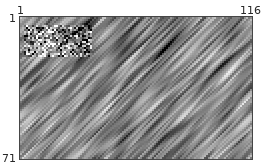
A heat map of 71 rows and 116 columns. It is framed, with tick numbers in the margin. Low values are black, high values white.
The grain runs diagonally up to the right. No overall slope runs across the table. Neither half mirrors the other. Values change most from cell to cell in the top left. An odd patch, rougher than its surroundings, sits in the top left. On average the colour sits 50% of the way up the scale.
